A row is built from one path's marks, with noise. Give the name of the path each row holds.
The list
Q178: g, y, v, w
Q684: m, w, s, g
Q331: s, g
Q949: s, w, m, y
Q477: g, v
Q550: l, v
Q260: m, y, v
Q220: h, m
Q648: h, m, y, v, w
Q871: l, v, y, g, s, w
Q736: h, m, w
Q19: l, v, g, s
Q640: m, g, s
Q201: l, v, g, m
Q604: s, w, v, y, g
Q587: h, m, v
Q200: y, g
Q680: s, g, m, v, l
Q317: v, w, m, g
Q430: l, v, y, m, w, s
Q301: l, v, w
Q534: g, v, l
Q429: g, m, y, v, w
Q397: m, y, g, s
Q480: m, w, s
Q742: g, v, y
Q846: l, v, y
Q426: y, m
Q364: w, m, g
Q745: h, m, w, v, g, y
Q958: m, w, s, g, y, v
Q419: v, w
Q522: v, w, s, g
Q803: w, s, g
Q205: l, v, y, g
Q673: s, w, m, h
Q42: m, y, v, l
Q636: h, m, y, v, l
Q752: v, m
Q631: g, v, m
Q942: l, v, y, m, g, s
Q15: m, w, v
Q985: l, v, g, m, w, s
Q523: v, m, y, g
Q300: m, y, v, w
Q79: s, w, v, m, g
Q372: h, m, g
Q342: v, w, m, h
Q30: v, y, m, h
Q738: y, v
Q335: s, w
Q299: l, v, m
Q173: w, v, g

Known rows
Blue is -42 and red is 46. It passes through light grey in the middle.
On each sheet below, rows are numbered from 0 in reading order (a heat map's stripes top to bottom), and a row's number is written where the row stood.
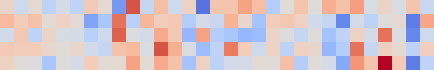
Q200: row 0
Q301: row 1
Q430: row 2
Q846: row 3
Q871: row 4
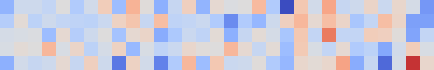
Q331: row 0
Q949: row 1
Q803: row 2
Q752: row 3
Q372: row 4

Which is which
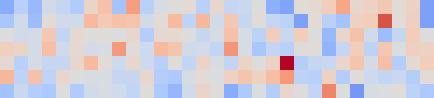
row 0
Q397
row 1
Q942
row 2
Q260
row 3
Q42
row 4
Q429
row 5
Q173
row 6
Q684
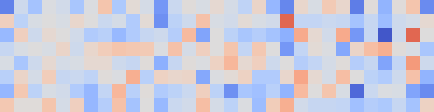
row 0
Q640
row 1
Q317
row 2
Q220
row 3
Q19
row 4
Q631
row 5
Q426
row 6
Q480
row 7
Q15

